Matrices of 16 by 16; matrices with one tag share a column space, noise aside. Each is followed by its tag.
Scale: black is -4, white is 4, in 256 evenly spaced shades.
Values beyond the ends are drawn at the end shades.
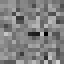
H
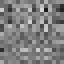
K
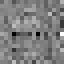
H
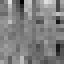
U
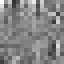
U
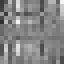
U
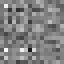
K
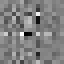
H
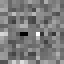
H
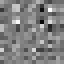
K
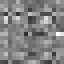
H
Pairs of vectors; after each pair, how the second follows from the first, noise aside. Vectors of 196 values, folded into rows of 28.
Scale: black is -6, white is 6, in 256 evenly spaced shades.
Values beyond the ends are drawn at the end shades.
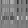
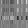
negated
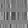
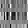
scaled up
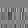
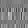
negated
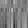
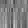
negated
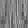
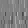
partly zeroed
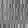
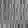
negated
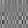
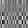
scaled up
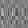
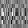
scaled up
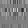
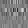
negated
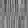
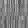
negated
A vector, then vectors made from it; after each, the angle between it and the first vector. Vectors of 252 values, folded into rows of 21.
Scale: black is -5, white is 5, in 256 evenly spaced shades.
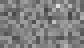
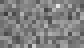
nearly parallel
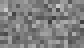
partly aligned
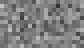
partly opposed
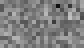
nearly opposite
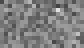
orthogonal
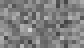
partly opposed
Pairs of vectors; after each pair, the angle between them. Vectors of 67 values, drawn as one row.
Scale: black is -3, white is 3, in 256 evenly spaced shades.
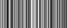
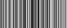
nearly opposite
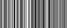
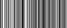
partly aligned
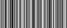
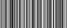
nearly parallel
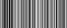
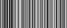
nearly parallel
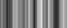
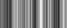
nearly parallel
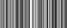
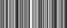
nearly parallel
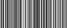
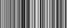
partly opposed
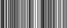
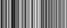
partly aligned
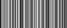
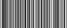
orthogonal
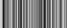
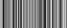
nearly parallel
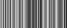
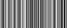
partly aligned
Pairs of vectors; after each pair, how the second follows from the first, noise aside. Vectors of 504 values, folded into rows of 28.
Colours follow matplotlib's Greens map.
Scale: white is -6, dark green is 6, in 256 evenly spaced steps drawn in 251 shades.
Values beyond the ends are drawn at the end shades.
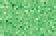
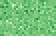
negated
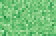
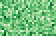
scaled up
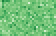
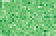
negated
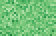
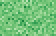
wrapped around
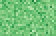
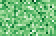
scaled up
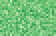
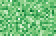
scaled up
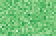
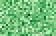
scaled up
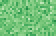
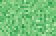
wrapped around
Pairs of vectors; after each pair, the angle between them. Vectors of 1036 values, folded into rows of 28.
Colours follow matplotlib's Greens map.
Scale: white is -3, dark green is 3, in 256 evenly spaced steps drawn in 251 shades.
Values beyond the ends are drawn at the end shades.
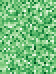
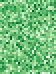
partly opposed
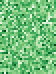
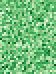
partly aligned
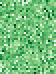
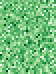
partly aligned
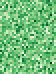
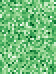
orthogonal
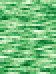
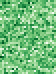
partly opposed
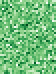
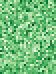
partly opposed
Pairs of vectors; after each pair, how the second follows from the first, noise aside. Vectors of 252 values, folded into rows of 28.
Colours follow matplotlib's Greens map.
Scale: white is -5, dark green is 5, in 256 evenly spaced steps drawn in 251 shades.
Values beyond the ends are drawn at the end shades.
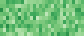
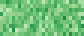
wrapped around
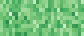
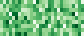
scaled up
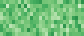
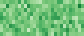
negated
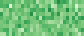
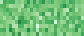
wrapped around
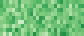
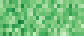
negated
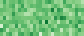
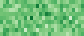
wrapped around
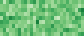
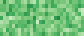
negated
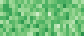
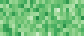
wrapped around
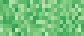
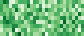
scaled up
